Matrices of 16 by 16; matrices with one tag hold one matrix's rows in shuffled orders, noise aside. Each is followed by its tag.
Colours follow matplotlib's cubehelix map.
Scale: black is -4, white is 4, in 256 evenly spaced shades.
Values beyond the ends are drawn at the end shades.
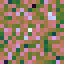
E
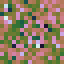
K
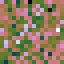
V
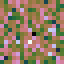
E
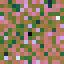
V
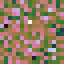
E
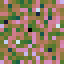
V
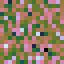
K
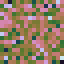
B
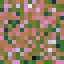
E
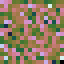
B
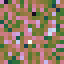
E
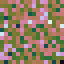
B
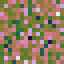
V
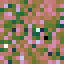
K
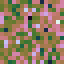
V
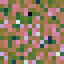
V
